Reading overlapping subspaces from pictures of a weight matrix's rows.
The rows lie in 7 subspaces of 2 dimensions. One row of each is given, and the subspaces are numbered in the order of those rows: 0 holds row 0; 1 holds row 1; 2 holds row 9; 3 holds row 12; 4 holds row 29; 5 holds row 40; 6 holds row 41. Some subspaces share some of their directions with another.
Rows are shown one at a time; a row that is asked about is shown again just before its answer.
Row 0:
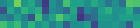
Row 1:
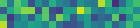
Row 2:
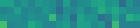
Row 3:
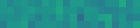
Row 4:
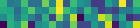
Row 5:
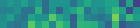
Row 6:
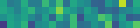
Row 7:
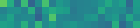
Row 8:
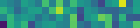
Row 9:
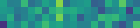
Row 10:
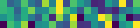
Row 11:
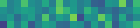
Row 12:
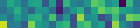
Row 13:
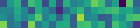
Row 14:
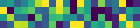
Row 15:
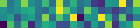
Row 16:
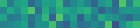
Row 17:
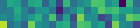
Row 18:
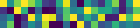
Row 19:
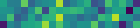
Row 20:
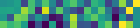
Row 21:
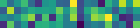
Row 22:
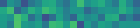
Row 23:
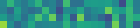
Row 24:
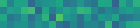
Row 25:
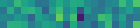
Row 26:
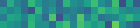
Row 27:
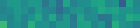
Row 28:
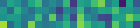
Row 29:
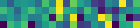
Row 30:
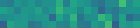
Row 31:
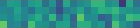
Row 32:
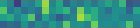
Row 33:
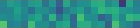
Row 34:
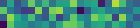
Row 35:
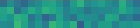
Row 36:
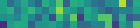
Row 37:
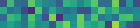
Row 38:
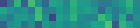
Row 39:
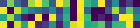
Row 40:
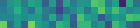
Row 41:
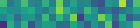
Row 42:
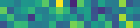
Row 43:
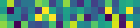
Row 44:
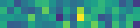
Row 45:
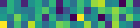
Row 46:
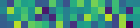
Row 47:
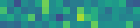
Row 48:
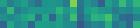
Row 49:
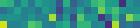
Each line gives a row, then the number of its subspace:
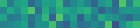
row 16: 1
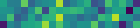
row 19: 2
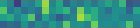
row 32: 0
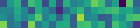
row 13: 4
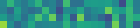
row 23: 5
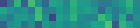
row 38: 4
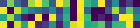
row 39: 3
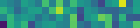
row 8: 1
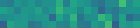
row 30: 4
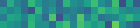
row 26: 1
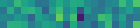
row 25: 0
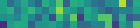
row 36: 5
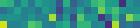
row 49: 4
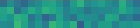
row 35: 6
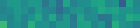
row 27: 0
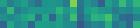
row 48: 3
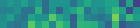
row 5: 2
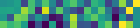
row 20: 2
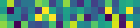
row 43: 5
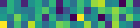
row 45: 6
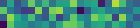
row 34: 1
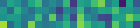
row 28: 3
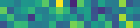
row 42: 3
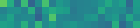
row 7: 4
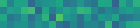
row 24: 1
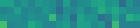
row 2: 4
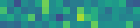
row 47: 0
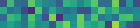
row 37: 1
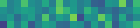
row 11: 6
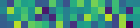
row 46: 5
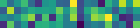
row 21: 3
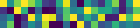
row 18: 6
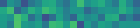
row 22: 6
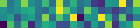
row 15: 6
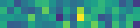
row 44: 0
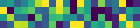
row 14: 3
